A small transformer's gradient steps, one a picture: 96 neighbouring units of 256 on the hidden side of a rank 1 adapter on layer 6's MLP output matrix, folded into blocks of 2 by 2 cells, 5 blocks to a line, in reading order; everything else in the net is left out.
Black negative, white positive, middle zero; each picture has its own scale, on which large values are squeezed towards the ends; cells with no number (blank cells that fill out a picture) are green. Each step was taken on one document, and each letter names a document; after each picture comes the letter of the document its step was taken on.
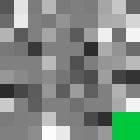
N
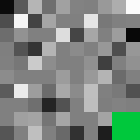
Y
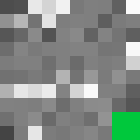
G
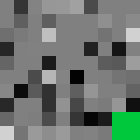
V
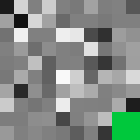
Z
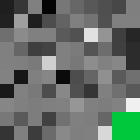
Z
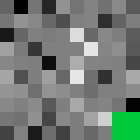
N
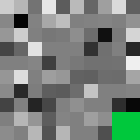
N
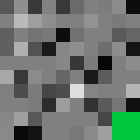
G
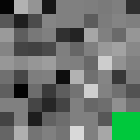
Y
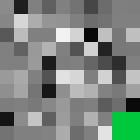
Z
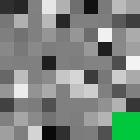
N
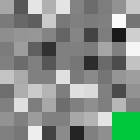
G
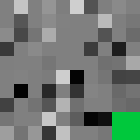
V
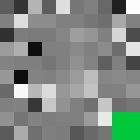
G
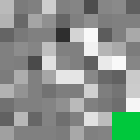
Z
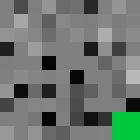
V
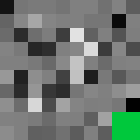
G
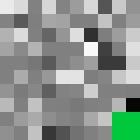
N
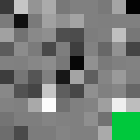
G
